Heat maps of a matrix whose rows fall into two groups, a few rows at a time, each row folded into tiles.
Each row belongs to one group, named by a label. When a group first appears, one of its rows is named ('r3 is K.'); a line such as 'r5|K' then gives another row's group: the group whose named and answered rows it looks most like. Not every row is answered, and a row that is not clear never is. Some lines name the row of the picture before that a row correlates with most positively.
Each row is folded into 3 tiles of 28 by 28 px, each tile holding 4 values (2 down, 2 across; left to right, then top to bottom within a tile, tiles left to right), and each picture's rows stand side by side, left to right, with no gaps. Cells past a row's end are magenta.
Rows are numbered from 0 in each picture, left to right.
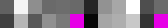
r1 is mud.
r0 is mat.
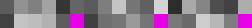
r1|mud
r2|mud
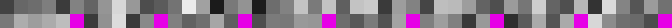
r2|mat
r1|mud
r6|mud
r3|mud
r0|mud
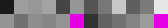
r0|mud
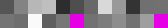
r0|mud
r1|mat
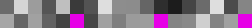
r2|mud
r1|mat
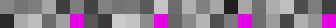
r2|mud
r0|mud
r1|mud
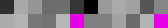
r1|mud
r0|mat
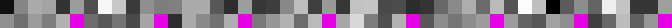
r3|mud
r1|mat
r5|mud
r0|mud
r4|mat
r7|mat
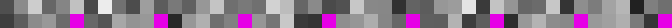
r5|mud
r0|mud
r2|mud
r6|mud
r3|mat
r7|mat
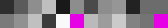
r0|mud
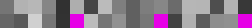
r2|mat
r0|mud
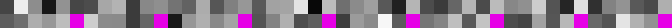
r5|mud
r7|mud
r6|mud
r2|mud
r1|mat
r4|mud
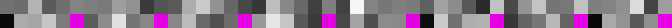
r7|mud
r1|mud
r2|mat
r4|mat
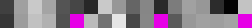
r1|mat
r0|mud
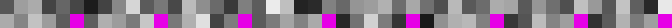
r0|mat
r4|mud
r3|mat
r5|mud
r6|mud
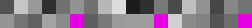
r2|mat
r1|mat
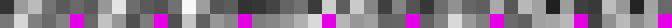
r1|mat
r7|mat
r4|mat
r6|mat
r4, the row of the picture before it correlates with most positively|2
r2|mat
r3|mud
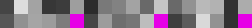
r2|mud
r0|mat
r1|mud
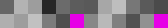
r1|mat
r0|mat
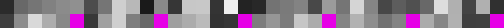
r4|mat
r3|mud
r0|mud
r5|mat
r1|mud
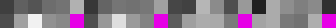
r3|mat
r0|mud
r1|mud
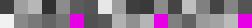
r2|mat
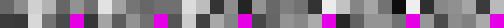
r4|mud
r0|mud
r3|mud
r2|mat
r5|mud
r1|mat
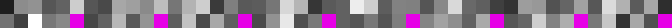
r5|mat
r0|mud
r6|mud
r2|mat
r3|mud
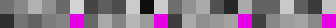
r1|mud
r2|mud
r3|mud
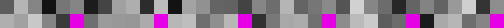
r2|mat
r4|mat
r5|mud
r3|mud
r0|mat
